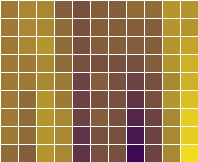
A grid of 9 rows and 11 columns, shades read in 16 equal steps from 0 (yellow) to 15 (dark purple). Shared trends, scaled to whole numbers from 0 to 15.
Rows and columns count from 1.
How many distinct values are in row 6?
7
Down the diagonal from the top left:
7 6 5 8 11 10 10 14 11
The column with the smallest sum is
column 11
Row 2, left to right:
7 6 6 8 10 9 9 9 9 5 5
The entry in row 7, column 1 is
7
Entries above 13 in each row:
0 0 0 0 0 0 0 1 1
